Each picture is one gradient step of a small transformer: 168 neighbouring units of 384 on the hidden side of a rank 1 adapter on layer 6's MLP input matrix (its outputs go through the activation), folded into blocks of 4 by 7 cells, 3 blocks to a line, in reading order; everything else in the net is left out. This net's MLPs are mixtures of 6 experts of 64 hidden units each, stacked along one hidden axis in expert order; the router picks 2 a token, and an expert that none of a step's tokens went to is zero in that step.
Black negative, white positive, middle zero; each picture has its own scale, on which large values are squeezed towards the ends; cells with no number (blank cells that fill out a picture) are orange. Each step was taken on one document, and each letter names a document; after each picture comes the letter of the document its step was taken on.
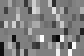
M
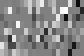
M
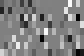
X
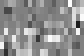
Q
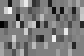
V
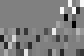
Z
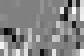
Z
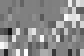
Z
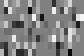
V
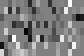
V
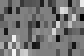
M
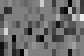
M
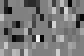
M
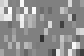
X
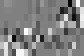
Q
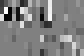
X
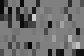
X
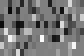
V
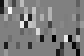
X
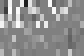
V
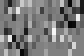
Q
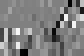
Z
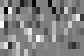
V
